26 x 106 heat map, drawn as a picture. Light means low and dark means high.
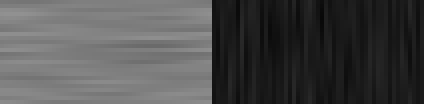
It is made of 1 by 2 panels. Panel 1,1: middling, streaked across, faint in contrast. Panel 1,2: very high, streaked downward, faint in contrast.
